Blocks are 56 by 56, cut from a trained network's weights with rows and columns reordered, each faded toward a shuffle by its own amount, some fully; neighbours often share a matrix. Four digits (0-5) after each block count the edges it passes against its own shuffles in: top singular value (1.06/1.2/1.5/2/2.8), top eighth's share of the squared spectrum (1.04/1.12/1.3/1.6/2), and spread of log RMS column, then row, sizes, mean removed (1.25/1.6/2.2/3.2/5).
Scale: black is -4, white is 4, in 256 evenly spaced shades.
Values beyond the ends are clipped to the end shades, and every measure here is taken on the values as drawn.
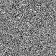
1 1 0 0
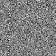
2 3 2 1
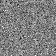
0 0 0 0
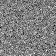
0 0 0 0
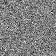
0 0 0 0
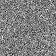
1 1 0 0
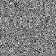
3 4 1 2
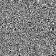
2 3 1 1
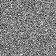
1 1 0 0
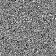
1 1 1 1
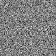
3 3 1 2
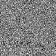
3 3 1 1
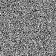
0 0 0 0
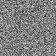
2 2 0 0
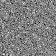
1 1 0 0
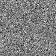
1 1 0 0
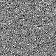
1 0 0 0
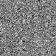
2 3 0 1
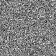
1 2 0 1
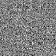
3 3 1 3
